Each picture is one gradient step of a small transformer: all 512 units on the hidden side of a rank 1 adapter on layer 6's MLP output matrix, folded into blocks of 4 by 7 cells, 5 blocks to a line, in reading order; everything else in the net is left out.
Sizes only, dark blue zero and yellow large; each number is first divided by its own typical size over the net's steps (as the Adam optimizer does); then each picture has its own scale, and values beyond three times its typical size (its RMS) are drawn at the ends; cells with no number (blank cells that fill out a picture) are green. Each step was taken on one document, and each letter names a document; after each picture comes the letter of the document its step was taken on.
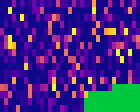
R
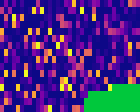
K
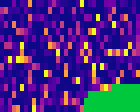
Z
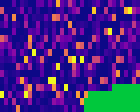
R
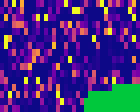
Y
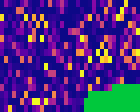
Z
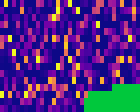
R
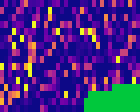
Y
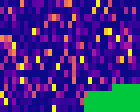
R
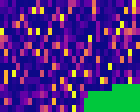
K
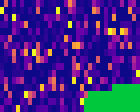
R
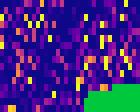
Z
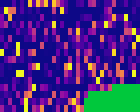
Z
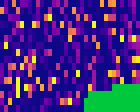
Y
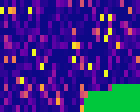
R
